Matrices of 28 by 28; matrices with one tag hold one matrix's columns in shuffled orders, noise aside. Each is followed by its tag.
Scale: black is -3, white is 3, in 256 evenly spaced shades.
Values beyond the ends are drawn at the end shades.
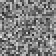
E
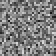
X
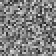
X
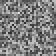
X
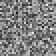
X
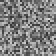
X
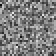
E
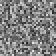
X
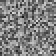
X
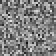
E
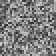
X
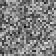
X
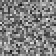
X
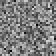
X
